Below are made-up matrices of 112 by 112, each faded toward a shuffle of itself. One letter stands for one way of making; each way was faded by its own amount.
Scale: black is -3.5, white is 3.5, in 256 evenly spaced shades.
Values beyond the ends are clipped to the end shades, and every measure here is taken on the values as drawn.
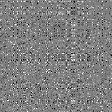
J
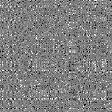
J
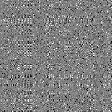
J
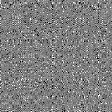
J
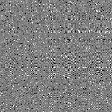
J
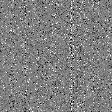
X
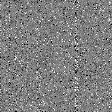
X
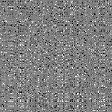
J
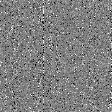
X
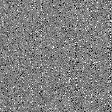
X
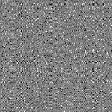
J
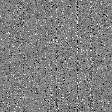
X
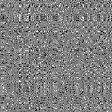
J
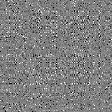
J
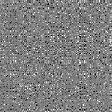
J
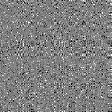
J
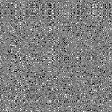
J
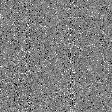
X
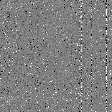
X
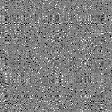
J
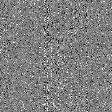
X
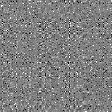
J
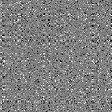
J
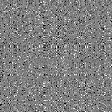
J
